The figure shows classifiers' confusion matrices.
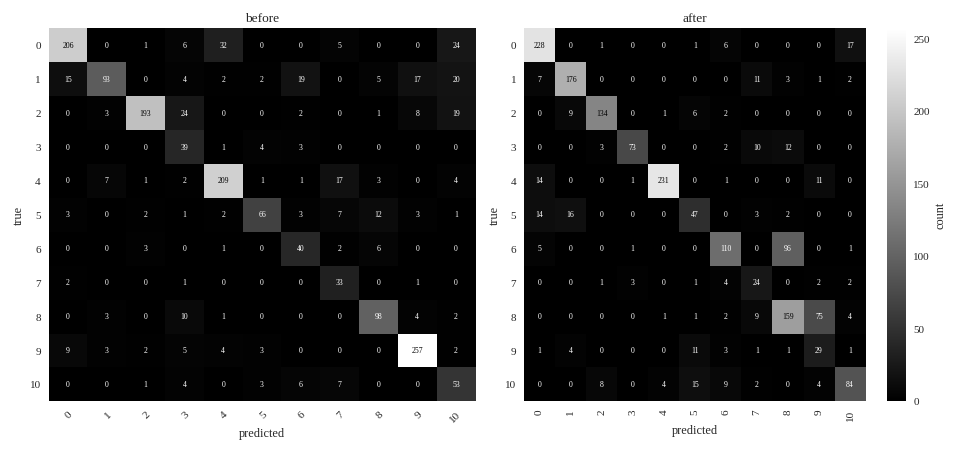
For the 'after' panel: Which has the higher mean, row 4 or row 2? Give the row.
4
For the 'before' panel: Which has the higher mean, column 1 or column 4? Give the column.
4
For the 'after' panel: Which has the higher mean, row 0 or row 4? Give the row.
4
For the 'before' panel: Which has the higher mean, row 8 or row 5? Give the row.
8
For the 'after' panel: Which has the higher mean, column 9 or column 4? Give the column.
4
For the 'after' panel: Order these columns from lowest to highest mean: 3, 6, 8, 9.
3, 9, 6, 8
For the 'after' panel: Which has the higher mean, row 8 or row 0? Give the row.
0
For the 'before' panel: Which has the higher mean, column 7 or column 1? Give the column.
1
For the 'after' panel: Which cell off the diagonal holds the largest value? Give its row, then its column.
6, 8
